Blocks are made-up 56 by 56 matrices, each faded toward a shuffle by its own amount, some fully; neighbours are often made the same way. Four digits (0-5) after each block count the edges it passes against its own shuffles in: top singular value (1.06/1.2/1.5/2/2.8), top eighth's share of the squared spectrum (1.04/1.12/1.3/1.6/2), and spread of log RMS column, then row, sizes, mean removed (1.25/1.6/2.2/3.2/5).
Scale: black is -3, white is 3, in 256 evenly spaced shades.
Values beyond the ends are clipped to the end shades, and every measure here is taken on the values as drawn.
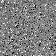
0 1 0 0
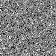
0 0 0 0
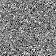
2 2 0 2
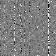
3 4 3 0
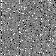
2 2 2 0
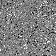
0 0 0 0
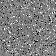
0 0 0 0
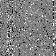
2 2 2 0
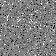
1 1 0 0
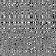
4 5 2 3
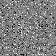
3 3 1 2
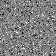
0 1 0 0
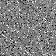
0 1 0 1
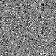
3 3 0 1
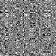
4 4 2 2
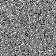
2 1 0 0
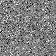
0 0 0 0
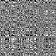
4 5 3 3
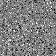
2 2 0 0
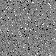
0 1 0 0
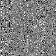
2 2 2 0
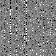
2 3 3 0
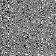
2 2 2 0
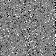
2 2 2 0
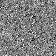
1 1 0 1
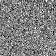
2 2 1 0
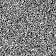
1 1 0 0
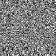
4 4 2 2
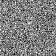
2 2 0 1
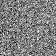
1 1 0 0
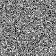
2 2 0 0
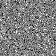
1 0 0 0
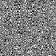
3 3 1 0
